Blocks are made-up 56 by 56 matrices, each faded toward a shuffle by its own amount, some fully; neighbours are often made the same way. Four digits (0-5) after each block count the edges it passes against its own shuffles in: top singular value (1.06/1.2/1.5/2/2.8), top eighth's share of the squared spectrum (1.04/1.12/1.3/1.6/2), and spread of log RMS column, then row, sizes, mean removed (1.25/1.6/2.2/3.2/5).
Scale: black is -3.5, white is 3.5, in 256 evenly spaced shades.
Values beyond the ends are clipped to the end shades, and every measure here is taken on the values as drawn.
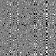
4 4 3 2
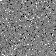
1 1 0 0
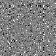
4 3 2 1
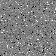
0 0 0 0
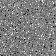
0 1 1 0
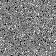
0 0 0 0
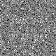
2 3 1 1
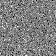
1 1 0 0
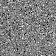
0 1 0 0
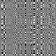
5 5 4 3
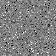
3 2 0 0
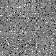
3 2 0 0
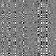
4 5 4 2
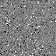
0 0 0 0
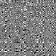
4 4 2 2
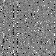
3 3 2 1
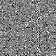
3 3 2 1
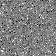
1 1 0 0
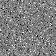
1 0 0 0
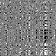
4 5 3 2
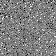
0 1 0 0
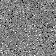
2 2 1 0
